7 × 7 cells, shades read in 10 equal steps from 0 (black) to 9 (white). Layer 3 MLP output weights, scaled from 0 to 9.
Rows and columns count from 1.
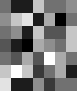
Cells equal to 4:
11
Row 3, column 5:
3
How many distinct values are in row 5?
4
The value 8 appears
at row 2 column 3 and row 7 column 1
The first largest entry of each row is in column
4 3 4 7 5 2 1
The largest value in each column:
8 9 8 7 9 6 7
